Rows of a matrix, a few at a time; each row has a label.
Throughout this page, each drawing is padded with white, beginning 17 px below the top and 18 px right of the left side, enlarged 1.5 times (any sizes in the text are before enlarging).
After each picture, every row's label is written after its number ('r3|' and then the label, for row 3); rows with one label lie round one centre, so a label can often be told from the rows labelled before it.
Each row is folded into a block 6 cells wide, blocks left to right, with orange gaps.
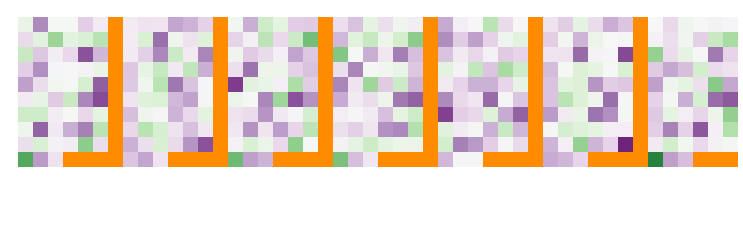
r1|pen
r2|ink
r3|pen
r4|pen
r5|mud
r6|ink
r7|pen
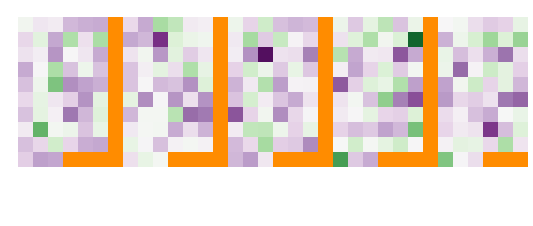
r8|ink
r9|mud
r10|ink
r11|pen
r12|pen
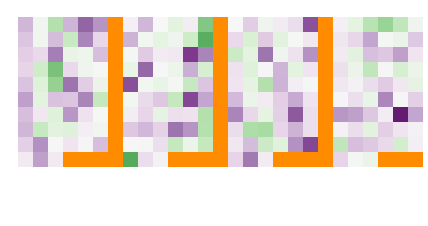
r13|ink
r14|pen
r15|ink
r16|mud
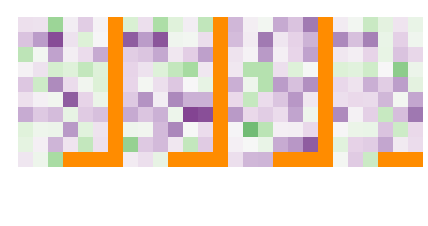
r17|mud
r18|mud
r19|ink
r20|mud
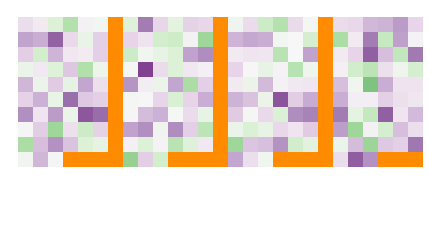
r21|mud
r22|pen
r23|mud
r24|ink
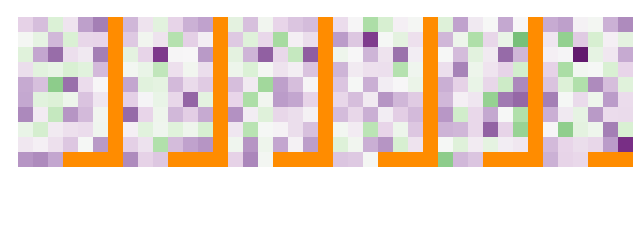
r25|ink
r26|ink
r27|ink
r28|mud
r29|pen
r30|ink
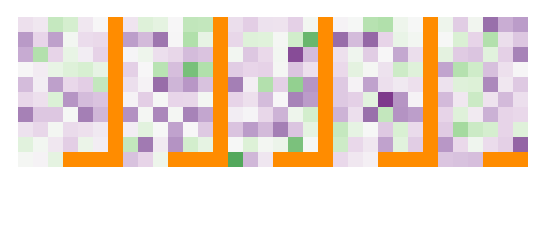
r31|mud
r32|mud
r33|pen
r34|mud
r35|ink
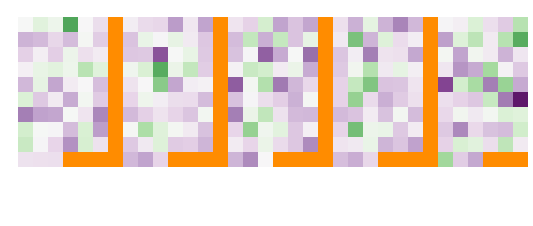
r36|mud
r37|ink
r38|ink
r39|ink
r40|pen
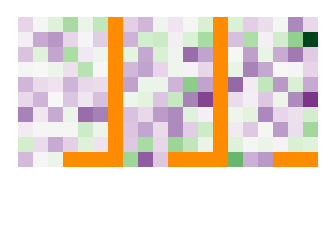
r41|mud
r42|pen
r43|pen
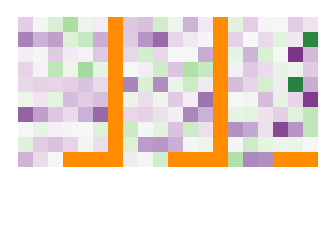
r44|mud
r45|mud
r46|pen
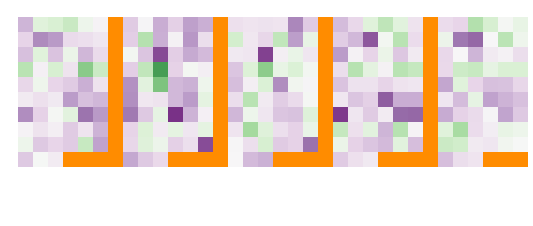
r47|mud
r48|ink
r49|ink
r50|mud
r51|mud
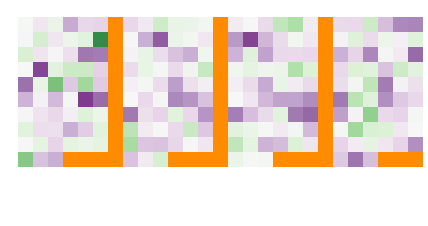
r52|pen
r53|mud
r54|mud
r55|ink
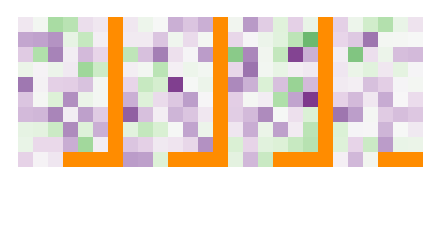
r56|mud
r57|ink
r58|pen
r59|mud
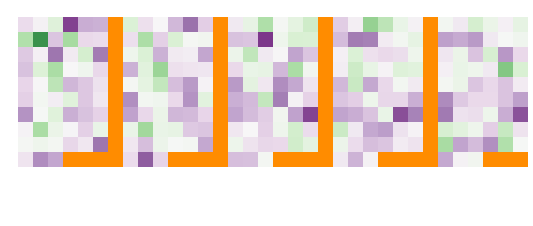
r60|ink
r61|ink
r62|mud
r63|mud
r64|mud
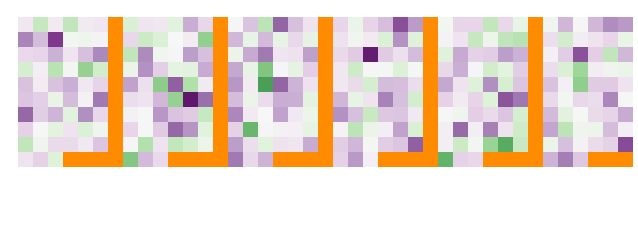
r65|mud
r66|pen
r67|ink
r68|ink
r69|pen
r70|ink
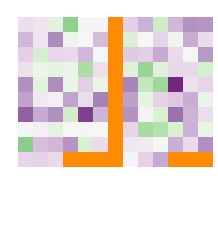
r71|mud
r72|ink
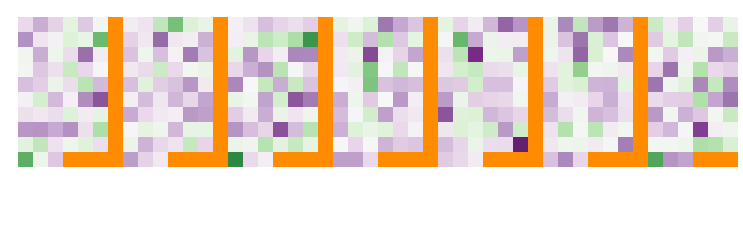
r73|pen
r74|mud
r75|pen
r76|ink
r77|ink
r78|ink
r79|pen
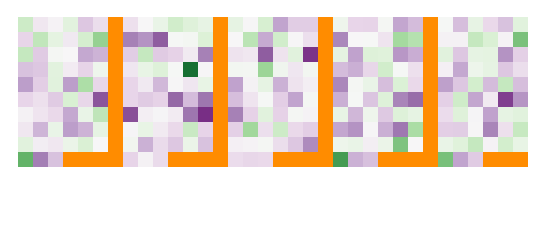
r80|pen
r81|mud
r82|ink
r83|pen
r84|pen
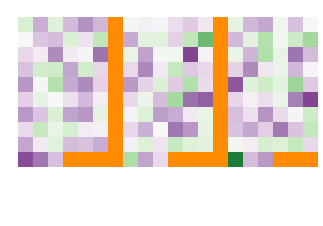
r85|ink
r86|pen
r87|pen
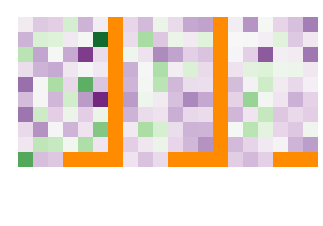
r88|pen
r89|ink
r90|ink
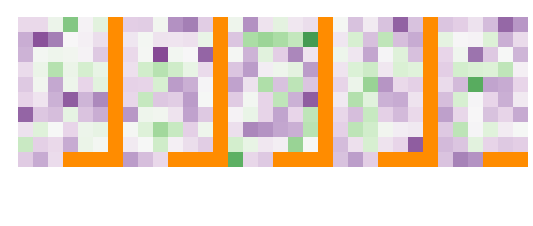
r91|mud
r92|ink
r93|pen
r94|ink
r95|ink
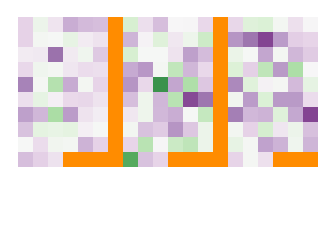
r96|ink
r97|pen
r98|mud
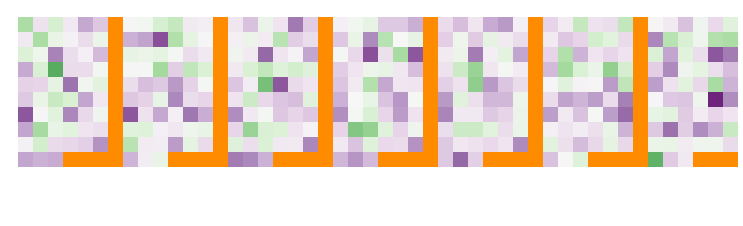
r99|ink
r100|mud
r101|ink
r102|ink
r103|ink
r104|mud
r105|pen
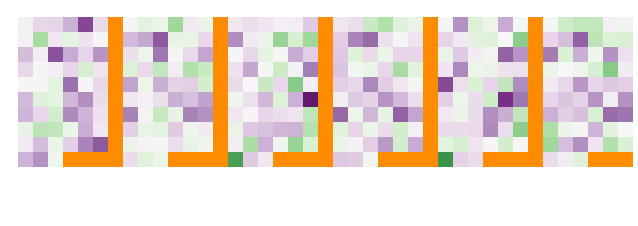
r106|ink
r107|mud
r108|pen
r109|mud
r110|pen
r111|mud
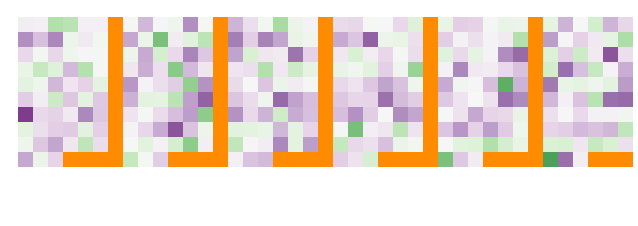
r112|mud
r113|pen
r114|mud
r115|mud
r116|pen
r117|pen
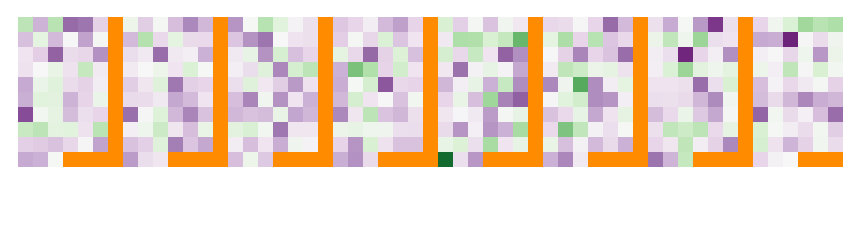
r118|ink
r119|ink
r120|mud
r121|ink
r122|pen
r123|ink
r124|ink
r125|mud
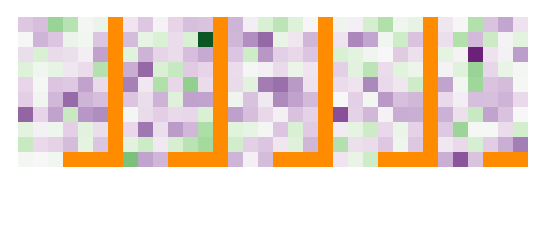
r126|mud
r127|pen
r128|mud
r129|mud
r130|ink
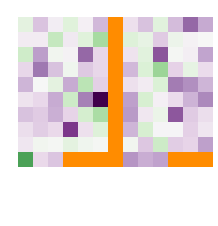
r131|pen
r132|ink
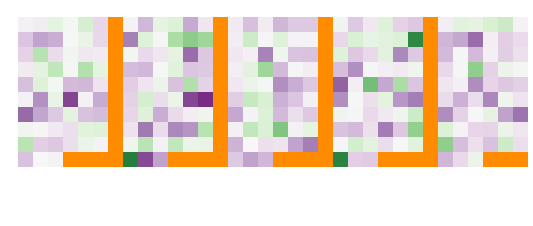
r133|mud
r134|pen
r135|ink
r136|pen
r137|mud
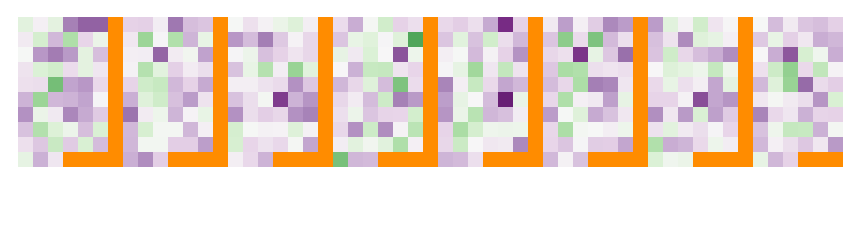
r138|ink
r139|ink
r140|mud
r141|pen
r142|ink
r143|ink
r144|mud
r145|ink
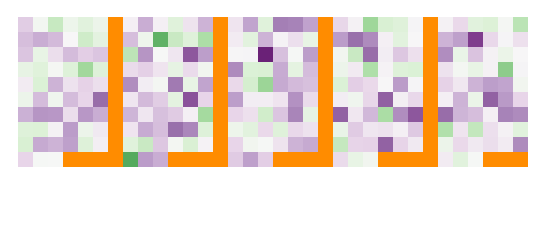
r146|mud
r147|pen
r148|ink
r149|mud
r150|mud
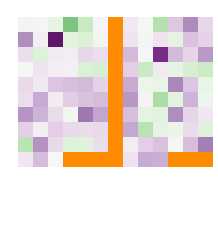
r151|mud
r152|ink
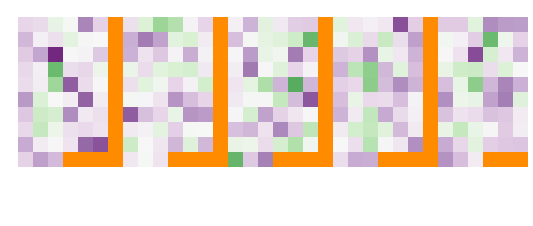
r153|ink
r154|mud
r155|pen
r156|ink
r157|ink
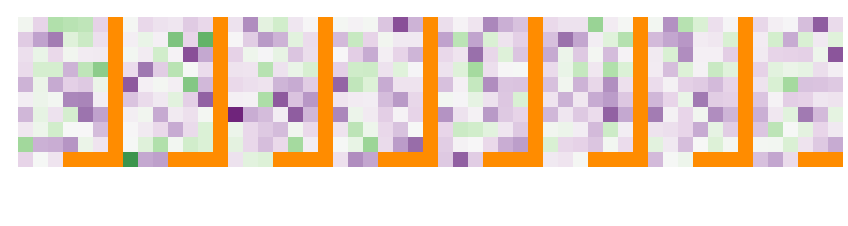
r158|mud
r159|pen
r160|mud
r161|ink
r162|ink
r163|mud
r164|mud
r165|ink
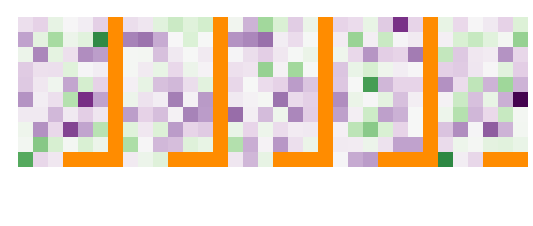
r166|pen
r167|mud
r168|mud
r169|ink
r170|pen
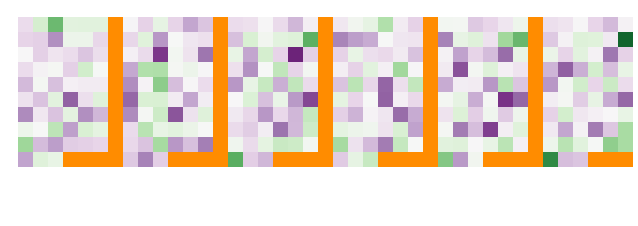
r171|mud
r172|ink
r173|pen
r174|mud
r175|pen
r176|pen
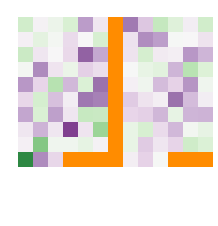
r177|pen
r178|mud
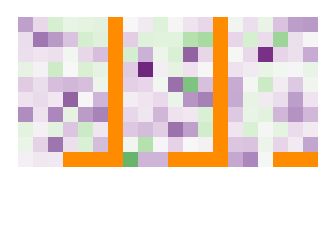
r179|mud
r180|pen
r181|ink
